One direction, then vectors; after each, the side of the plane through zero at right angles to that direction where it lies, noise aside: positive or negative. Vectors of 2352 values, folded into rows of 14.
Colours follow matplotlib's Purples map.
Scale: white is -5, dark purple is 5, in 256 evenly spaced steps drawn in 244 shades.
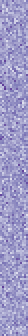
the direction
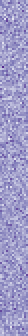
negative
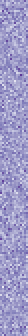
negative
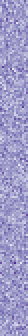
negative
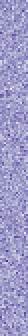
negative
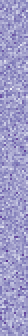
negative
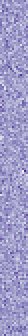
negative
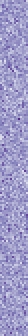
negative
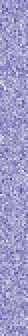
negative
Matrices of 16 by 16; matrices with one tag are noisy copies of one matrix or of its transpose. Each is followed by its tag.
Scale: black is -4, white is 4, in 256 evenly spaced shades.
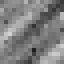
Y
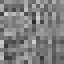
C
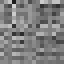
C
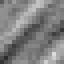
Y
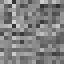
C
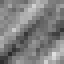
Y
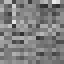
C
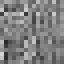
C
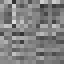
C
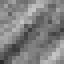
Y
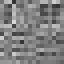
C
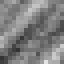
Y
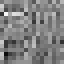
C
